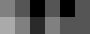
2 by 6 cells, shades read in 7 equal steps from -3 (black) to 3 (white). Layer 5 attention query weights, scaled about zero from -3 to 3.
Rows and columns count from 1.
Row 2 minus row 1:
1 1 1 1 2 0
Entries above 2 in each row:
0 0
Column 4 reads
-1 0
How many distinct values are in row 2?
4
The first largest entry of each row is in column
1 1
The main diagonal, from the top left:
0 0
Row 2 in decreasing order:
1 0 0 -1 -1 -2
